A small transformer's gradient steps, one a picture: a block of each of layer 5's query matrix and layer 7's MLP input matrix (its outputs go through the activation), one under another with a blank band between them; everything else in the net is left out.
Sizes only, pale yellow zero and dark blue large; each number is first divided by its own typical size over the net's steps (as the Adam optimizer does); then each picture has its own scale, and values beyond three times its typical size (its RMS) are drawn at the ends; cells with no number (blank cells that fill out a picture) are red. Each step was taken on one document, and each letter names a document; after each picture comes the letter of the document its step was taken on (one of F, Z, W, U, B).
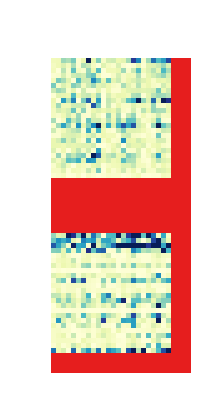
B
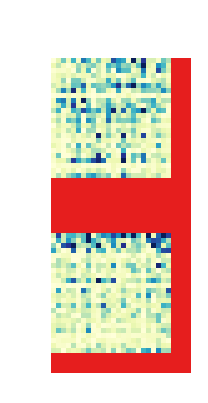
B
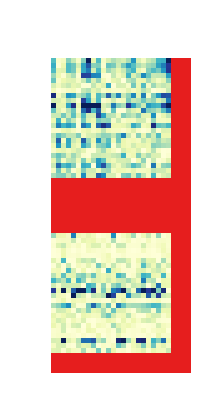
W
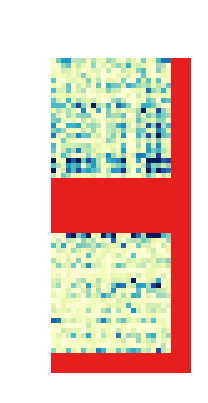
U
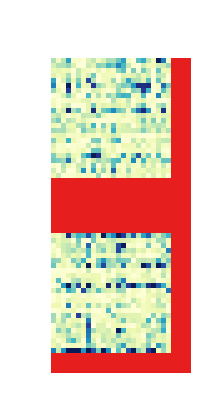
U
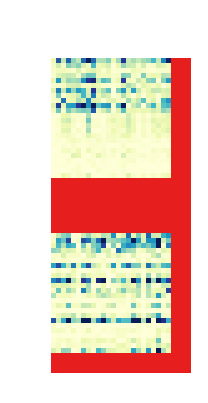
B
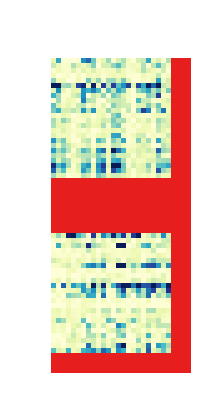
U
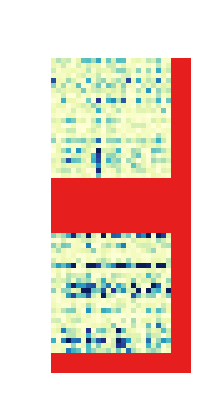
U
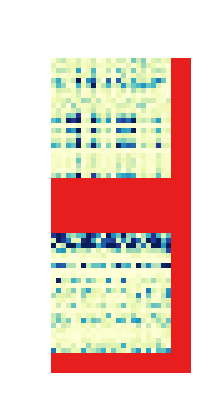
B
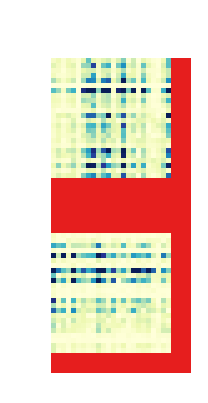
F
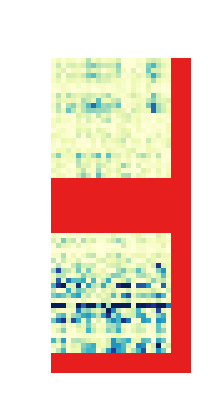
W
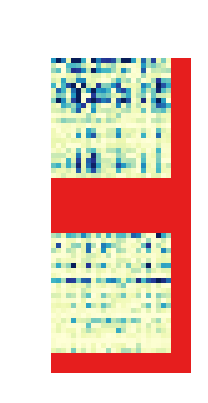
B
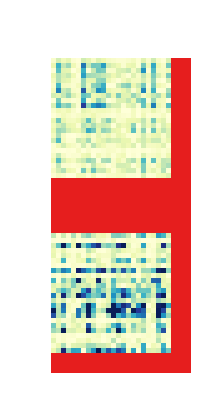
W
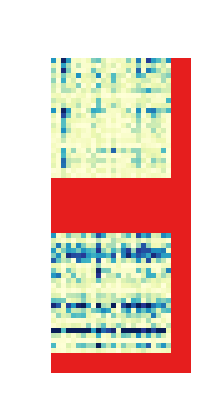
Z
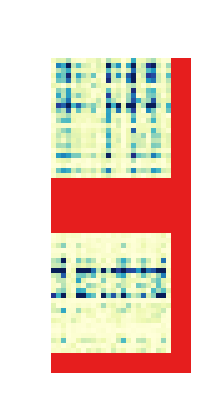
W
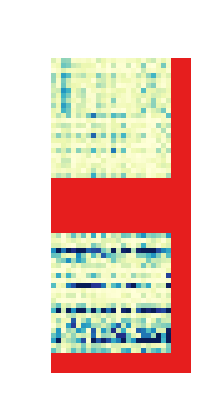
Z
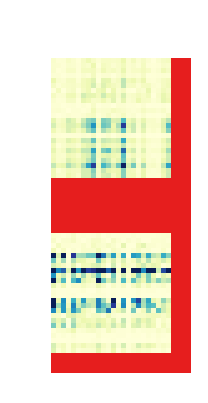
F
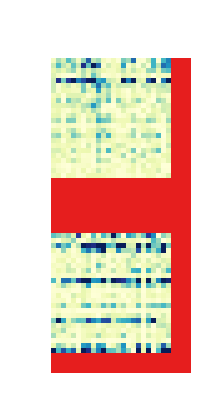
B
